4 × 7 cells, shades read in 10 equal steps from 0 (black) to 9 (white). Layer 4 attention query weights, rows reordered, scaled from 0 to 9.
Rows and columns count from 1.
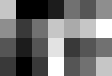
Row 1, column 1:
7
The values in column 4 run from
1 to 9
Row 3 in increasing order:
1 2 3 3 3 4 8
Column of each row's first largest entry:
1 7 4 4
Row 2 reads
5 2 4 7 6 7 9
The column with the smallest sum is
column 2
